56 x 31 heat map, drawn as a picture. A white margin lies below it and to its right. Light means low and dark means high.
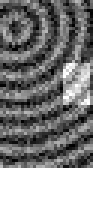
Ninth with the lowest average: middle right. Rings: centred on the top left. Odd patch: lower, in the middle right. Slope: none.
